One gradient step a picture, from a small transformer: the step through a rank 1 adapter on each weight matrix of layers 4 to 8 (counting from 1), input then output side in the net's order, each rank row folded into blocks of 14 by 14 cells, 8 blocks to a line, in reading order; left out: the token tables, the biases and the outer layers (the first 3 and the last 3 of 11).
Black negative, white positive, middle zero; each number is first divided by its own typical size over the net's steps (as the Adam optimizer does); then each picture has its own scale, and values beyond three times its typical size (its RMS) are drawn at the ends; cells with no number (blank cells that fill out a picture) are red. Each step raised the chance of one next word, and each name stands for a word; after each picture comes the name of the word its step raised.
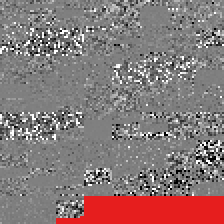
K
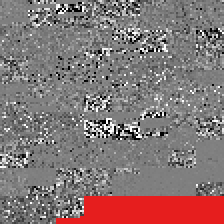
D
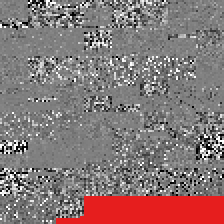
D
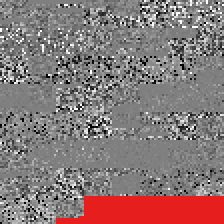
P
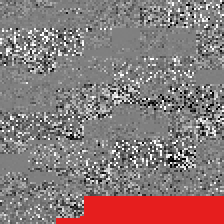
K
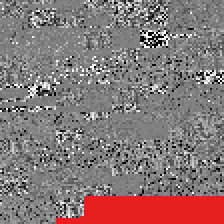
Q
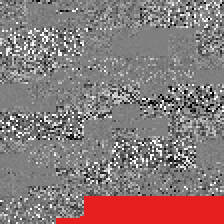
K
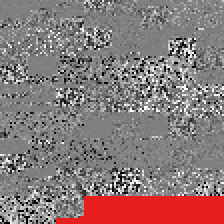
P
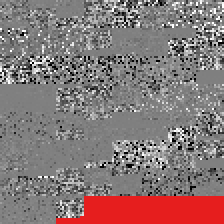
Q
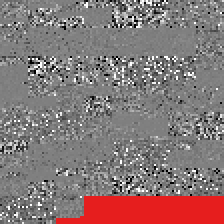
D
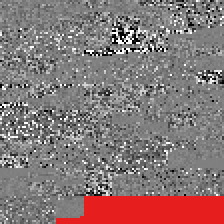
K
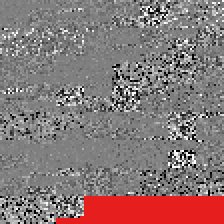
P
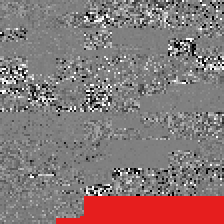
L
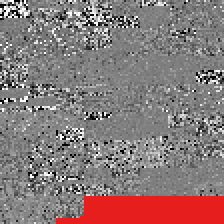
Q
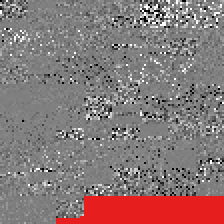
L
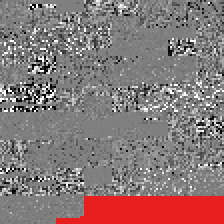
Q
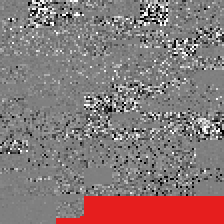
L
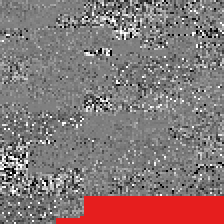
D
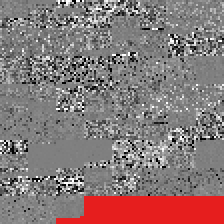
Q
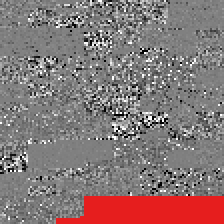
D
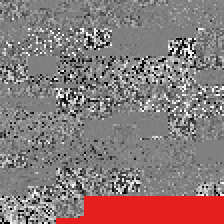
P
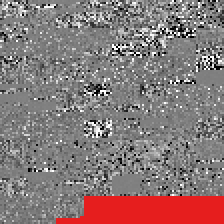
Q
